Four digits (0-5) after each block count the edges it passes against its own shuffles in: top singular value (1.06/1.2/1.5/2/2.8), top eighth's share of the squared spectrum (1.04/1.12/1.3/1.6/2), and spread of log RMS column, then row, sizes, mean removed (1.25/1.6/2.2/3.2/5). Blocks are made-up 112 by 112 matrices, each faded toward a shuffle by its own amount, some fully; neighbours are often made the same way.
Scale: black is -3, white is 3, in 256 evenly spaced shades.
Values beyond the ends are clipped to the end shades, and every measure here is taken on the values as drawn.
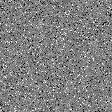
0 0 0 0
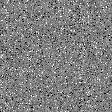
0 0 1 0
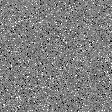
0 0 0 0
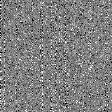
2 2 3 0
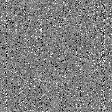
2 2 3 0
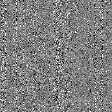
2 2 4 0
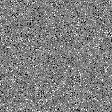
3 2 0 1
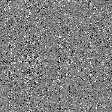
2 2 2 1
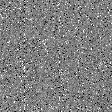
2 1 2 0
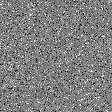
0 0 0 0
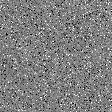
0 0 1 0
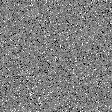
0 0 0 0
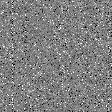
1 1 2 0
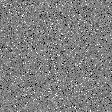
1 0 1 0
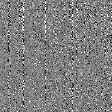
2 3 4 2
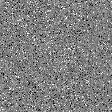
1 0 1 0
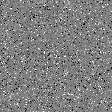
2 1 0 0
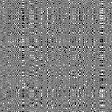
5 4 4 4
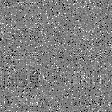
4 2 1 1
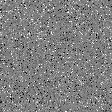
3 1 0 0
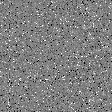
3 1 0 0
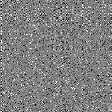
4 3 2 2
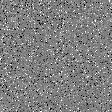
3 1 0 0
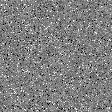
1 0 0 1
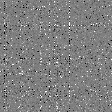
3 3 2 2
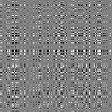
5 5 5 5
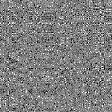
4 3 2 2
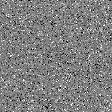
3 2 1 1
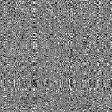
5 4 3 3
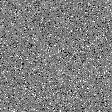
1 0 0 0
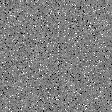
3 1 1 0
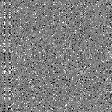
4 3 2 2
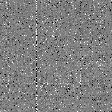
4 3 2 1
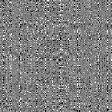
4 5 4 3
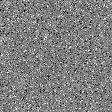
2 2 0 0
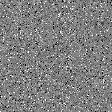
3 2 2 0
